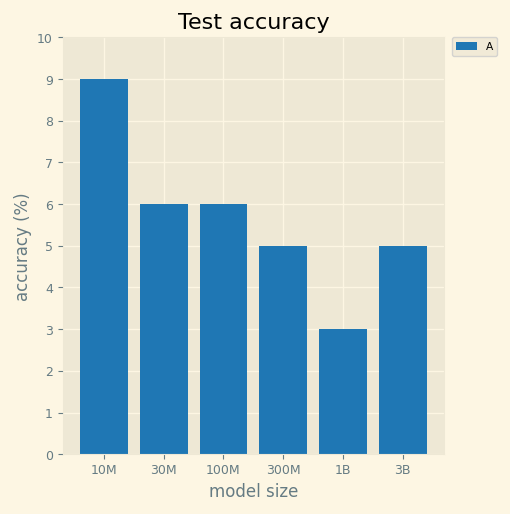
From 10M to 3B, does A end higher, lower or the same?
lower
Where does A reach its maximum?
10M
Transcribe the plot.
Title: Test accuracy
x-axis: model size, ticks 10M 30M 100M 300M 1B 3B
y-axis: accuracy (%), ticks 0 1 2 3 4 5 6 7 8 9 10
Legend: A
Values:
A: 9 6 6 5 3 5
